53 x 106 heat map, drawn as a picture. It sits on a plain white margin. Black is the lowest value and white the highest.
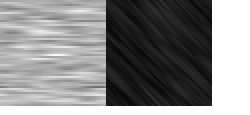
The table splits into one row of 2 panels. Panel 1,1: high, streaked across. Panel 1,2: very low, slanting down to the right, faint in contrast.
